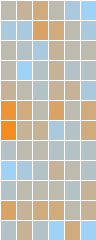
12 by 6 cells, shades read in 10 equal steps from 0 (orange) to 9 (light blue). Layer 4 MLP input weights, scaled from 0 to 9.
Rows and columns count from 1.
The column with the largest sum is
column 6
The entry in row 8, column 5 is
7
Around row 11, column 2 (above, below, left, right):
6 5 3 4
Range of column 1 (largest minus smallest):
9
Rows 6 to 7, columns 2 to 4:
4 6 3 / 5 5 8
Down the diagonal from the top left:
6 8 8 5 5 4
